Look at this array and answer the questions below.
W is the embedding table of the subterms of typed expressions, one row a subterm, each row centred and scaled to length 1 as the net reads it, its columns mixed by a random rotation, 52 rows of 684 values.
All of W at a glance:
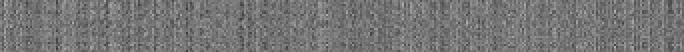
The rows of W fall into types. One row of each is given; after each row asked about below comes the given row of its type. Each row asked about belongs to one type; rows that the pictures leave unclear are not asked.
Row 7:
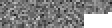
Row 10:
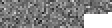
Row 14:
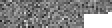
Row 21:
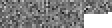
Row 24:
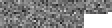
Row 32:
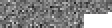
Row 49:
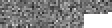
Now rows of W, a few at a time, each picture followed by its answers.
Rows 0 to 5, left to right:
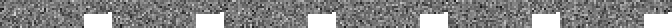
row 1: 24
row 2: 14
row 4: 21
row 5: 7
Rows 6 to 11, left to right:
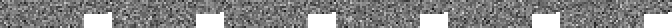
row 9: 24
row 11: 49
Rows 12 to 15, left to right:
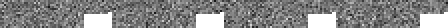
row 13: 49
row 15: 7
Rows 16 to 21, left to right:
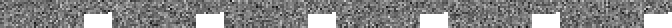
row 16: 49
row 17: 10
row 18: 21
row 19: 32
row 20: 32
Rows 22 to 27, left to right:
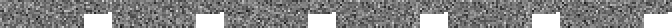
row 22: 10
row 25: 21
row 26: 21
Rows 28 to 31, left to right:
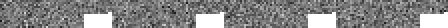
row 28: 14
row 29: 32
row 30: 14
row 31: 7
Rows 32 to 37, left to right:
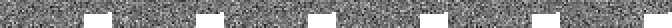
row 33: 24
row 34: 32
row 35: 10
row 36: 14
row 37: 21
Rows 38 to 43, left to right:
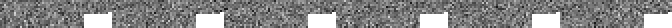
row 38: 14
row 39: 49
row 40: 14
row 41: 32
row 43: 49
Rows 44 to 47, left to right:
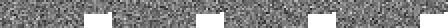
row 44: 7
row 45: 7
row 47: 10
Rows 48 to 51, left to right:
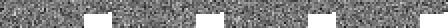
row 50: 24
